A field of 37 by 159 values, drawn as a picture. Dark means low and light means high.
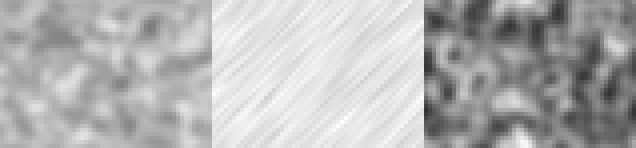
The table splits into one row of 3 panels. Panel 1,1: high, blotchy. Panel 1,2: very high, slanting up to the right, faint in contrast. Panel 1,3: middling, blotchy, strong in contrast.
